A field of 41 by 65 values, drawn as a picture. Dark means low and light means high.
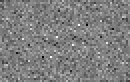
The distribution is heavy-tailed on both sides. There is no seam. It looks the same turned upside down. Fine speckle covers the field.
